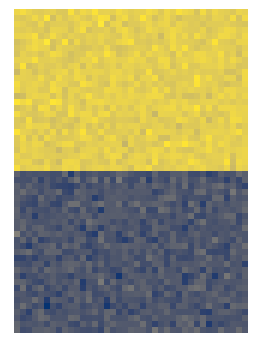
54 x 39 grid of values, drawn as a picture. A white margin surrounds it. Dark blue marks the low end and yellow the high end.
The table splits into 2 rows of 1 panel. Panel 1,1: very high, fine-grained, faint in contrast. Panel 2,1: low, fine-grained.
